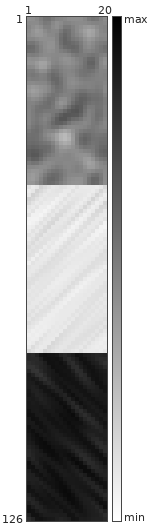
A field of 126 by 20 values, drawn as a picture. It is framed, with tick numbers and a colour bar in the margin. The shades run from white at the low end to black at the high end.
The table splits into 3 rows of 1 panel. Panel 1,1: middling, blotchy. Panel 2,1: very low, slanting up to the right, faint in contrast. Panel 3,1: very high, slanting down to the right, faint in contrast.
